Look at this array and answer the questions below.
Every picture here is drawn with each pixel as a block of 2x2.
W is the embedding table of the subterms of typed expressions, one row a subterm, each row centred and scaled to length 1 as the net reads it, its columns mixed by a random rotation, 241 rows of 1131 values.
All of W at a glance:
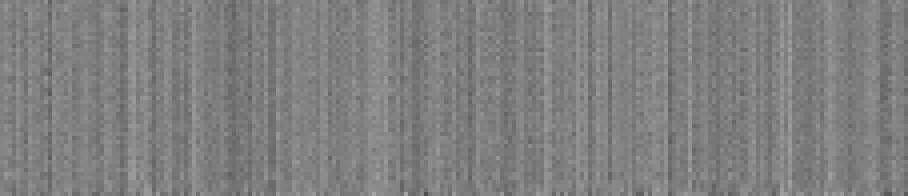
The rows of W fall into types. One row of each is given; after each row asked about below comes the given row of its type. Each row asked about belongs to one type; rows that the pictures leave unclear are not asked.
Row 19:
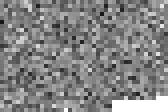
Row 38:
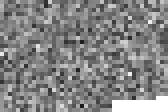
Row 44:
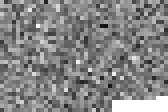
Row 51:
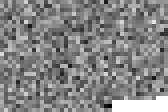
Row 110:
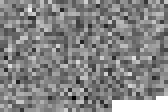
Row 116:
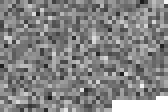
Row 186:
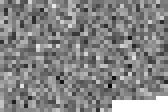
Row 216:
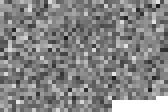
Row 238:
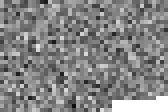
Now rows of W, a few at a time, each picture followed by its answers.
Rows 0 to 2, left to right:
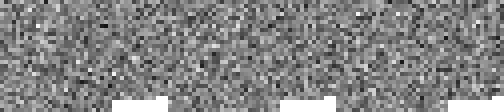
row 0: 44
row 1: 186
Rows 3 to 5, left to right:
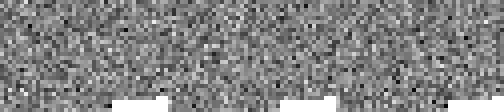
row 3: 51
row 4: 186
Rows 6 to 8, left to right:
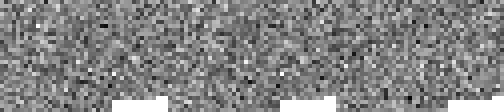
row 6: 44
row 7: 44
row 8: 110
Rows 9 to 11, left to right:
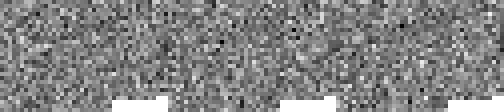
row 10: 216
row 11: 216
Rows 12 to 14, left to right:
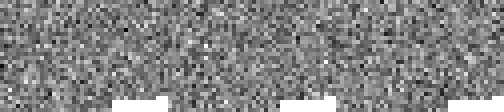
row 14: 44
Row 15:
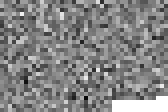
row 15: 110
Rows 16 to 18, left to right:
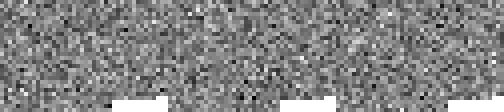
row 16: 51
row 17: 110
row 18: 19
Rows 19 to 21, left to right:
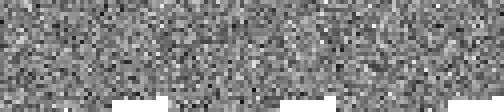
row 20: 216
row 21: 44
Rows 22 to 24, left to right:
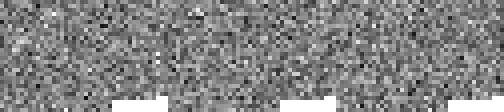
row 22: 19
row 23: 110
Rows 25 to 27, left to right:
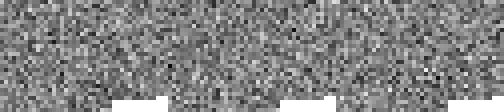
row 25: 238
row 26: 116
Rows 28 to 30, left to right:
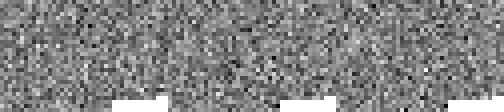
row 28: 110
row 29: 51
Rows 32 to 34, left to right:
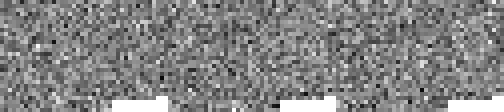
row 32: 238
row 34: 216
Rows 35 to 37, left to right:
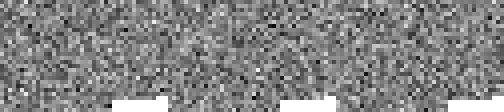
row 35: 51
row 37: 186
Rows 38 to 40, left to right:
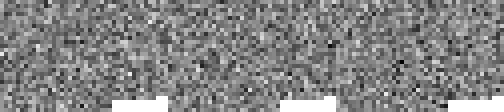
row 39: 116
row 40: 51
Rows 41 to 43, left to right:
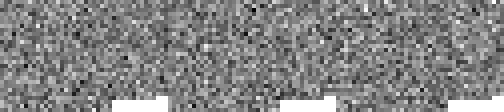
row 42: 238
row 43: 216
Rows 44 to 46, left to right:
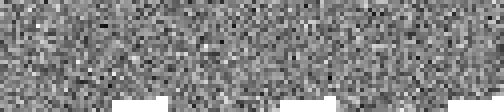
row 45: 238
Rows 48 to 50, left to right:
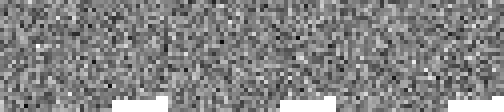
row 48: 186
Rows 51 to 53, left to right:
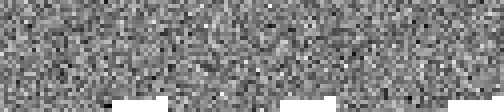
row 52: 44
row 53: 110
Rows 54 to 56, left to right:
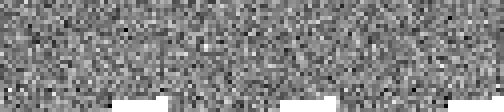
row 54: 51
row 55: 238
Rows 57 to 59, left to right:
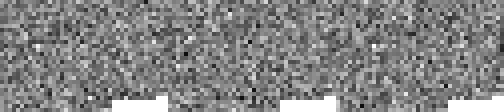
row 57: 238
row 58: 110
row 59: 186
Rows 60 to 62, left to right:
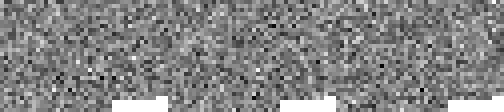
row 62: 216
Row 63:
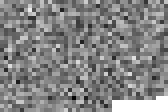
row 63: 110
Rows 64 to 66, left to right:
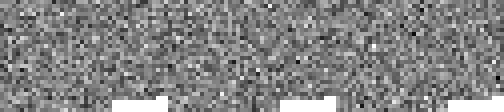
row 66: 238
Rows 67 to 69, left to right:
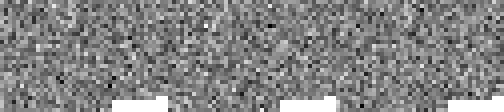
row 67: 186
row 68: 44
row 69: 186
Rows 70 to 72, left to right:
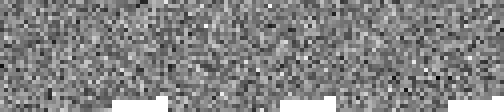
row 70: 116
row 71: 44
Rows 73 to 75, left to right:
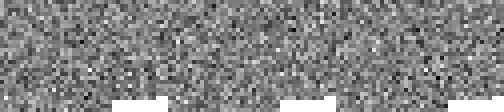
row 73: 38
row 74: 216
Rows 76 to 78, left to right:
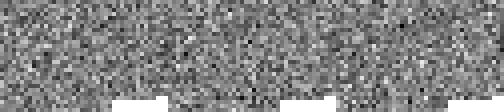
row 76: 186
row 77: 110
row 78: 216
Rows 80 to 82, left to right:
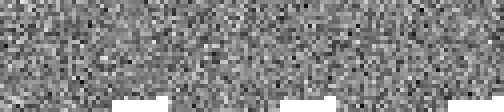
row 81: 186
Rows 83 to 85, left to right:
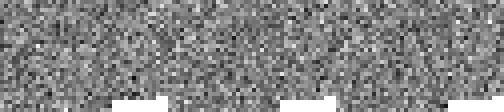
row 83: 19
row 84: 216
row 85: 216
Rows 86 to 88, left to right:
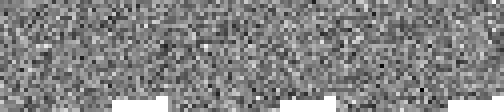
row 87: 238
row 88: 216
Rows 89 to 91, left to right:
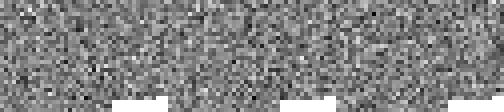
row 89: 110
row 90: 110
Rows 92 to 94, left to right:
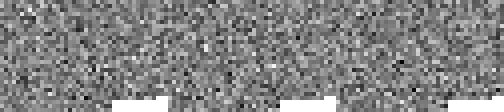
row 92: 110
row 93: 238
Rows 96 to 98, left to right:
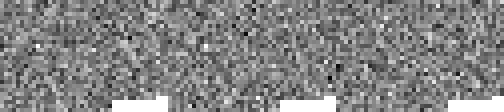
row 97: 238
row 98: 116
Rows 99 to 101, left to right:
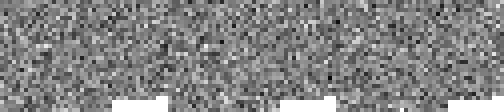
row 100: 238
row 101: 19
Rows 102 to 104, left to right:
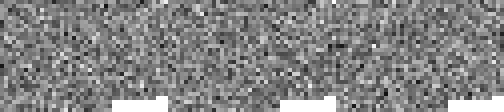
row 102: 116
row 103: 116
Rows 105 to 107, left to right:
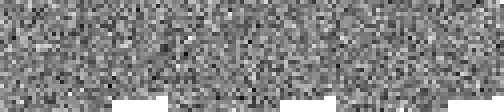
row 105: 186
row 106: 110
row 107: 116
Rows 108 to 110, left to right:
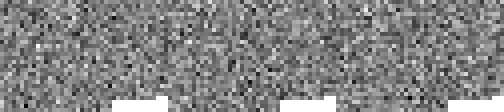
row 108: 186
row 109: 44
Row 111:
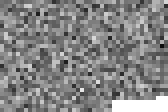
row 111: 116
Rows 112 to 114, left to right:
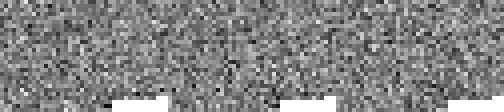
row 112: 51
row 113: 51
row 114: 238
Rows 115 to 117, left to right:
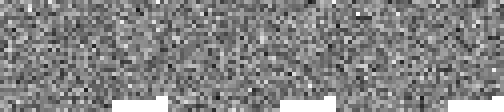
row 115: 216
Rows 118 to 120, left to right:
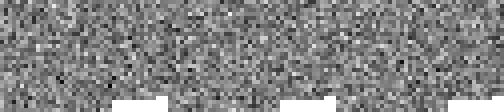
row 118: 186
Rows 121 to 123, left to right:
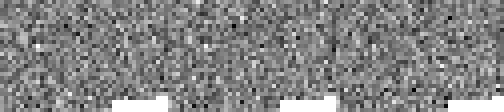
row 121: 238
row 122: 216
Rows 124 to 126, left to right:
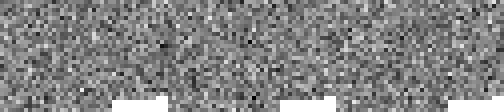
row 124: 116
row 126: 216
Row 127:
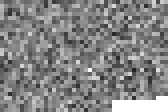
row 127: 38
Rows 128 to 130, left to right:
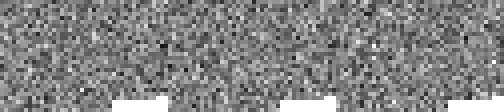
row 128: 116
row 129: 116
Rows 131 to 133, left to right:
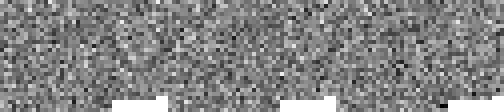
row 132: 216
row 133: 51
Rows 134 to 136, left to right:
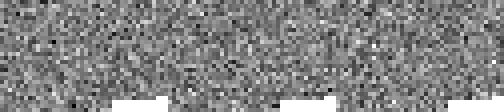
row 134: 238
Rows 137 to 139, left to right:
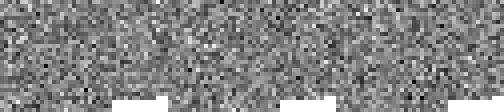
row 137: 216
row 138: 19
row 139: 110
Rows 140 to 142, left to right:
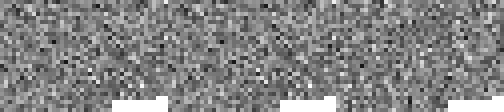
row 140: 116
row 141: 116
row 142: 216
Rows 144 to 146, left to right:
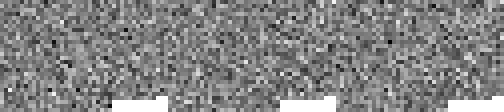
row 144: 51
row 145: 116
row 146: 116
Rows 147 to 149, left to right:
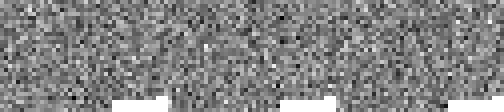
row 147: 110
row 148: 186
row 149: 216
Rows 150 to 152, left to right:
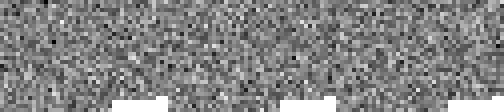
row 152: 116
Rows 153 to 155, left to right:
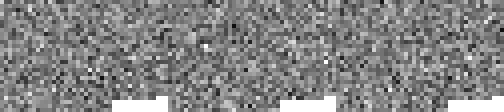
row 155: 38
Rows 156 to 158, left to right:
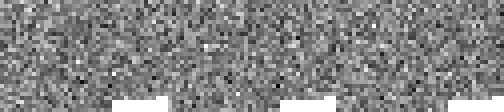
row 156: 44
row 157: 186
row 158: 44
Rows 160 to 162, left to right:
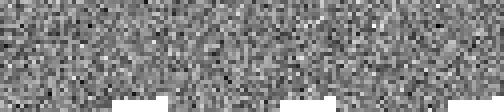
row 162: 44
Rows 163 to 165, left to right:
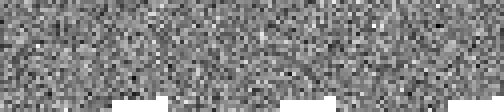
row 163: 19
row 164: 116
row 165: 44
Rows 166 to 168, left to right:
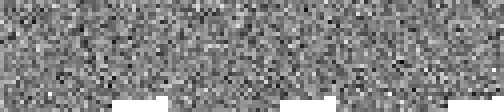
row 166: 186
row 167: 186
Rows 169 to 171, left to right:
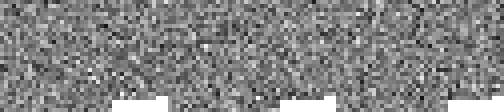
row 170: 238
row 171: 110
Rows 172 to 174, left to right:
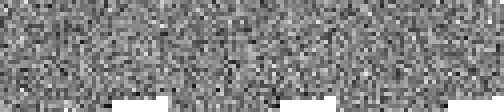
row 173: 51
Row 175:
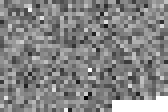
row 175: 19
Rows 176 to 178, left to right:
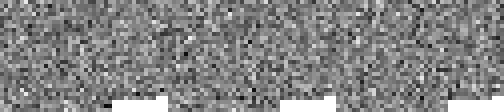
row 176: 51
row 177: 110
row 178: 110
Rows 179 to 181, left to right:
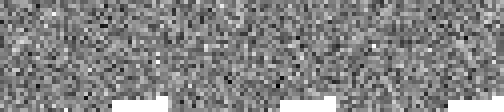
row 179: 19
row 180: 186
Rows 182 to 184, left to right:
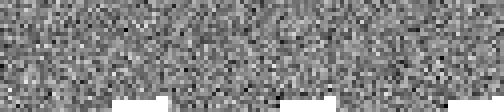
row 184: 51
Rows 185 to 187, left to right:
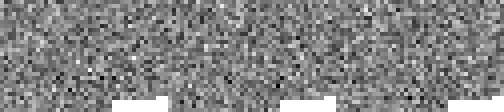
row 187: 110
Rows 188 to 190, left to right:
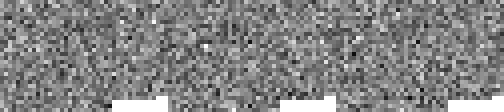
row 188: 216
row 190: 110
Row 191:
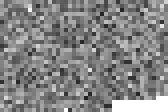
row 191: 19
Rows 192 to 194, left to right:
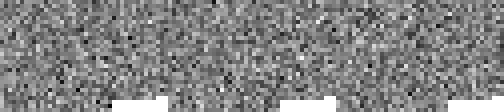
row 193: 38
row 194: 186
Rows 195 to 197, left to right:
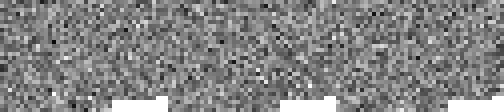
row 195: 238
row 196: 116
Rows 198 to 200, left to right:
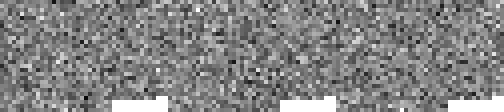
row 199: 44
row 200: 19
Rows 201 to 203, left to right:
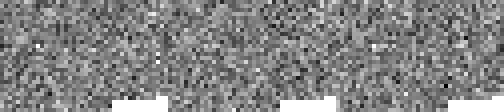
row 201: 19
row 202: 19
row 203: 186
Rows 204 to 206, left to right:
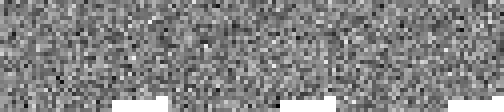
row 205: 51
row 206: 216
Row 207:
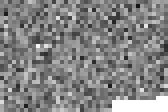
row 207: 186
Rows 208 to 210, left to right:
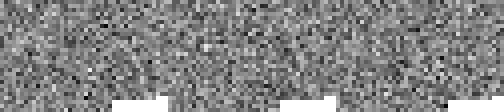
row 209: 238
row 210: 51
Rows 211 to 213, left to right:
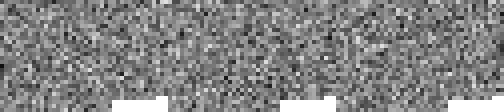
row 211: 116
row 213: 216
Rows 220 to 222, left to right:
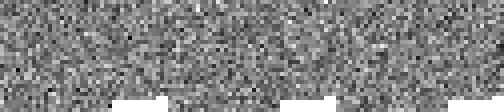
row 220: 116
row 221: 216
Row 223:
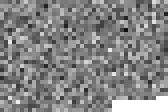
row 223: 216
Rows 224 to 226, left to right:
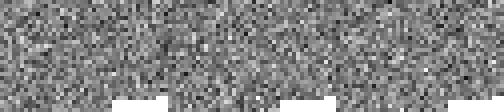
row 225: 238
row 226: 19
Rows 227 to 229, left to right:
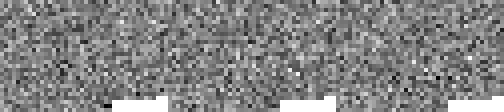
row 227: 51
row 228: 38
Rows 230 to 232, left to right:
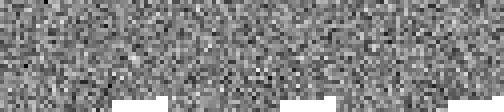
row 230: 44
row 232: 238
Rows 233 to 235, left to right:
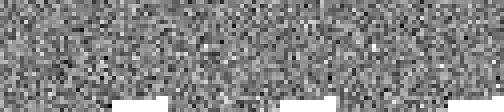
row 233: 51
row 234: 238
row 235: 238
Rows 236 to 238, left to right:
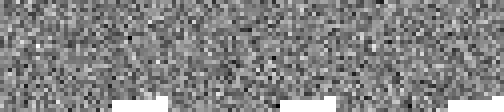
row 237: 51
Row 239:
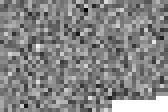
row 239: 238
